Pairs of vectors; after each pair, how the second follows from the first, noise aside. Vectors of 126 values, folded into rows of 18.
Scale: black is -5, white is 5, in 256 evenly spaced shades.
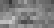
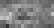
wrapped around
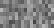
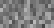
sign-scrambled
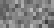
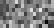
scaled up
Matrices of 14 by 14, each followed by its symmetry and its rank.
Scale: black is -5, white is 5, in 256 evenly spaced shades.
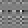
neither, rank one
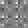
symmetric, rank two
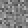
antisymmetric, full rank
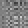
neither, rank two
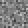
antisymmetric, full rank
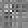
symmetric, rank two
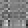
neither, rank two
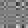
neither, rank one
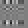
neither, rank one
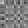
symmetric, rank two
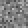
antisymmetric, full rank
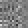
neither, rank two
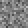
antisymmetric, full rank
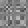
symmetric, rank two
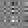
neither, rank one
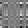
neither, rank one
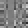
neither, rank two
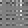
neither, rank two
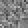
antisymmetric, full rank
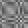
symmetric, rank two
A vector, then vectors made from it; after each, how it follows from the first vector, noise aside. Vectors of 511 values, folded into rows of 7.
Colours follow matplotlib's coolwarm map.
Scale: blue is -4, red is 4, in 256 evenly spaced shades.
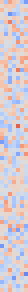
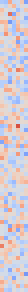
sign-scrambled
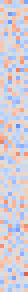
sign-scrambled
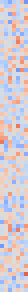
sign-scrambled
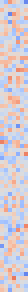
sign-scrambled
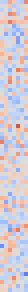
sign-scrambled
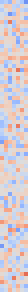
sign-scrambled
